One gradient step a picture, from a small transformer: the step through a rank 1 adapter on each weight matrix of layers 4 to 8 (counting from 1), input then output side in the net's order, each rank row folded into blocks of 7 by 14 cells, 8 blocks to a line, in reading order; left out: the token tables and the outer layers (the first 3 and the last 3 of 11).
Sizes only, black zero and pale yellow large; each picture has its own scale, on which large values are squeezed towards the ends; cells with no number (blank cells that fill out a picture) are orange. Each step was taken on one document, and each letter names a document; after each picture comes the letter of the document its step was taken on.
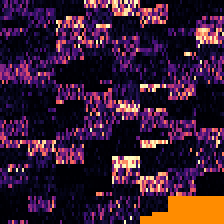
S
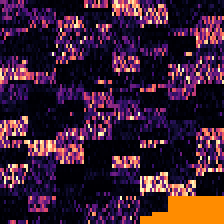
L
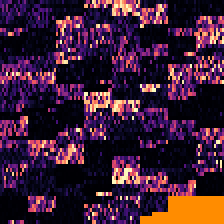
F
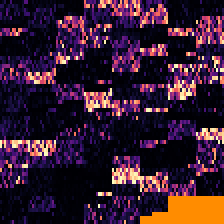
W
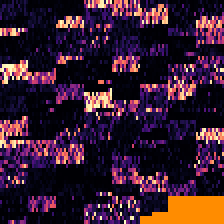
W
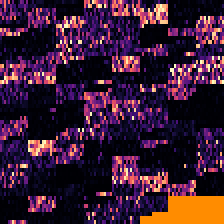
F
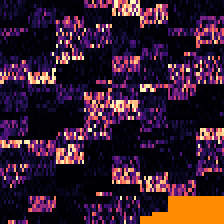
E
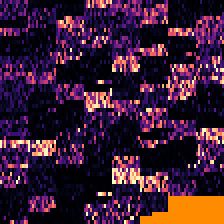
W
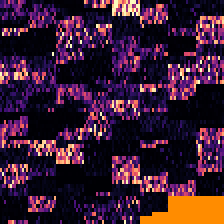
E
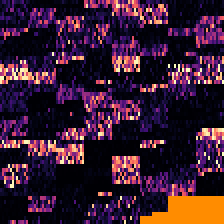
L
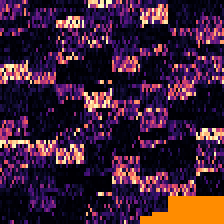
W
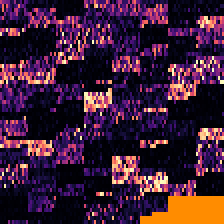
F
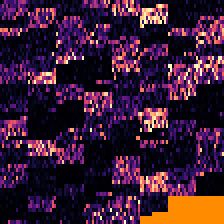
S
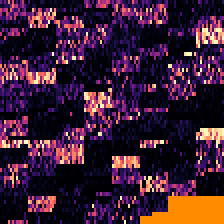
L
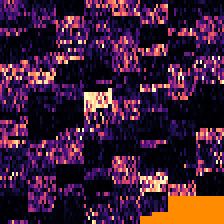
F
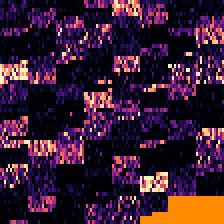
L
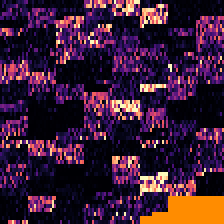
S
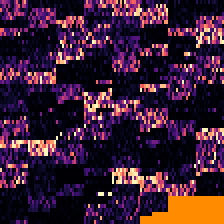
W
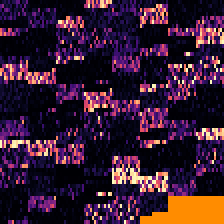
W
